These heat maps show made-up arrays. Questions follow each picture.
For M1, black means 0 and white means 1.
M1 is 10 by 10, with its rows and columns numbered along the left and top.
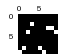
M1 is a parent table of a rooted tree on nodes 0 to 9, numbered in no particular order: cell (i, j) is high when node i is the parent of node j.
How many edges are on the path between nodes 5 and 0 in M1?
6
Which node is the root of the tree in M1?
4
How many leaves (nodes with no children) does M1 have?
5
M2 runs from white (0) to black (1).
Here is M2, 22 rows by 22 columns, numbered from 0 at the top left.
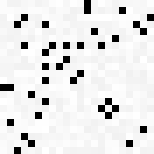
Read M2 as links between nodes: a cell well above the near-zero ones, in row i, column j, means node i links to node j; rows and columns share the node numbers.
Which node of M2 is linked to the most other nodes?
node 6
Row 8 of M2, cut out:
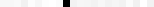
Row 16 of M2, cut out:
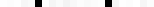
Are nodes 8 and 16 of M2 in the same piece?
yes
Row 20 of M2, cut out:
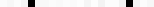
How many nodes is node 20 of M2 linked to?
2
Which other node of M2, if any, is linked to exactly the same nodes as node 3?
none
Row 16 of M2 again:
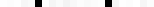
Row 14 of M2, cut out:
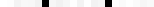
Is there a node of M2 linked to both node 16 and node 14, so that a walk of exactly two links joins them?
yes
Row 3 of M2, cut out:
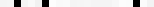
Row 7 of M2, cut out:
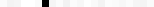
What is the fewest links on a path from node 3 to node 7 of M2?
2
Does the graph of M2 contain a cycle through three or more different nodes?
no
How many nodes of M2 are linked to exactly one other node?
10
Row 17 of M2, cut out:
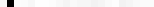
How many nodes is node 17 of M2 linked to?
1
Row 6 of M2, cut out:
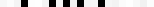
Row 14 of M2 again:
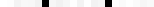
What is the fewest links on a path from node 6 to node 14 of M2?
1
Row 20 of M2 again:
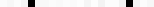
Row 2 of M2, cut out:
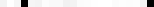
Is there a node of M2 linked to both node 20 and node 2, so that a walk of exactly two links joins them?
no
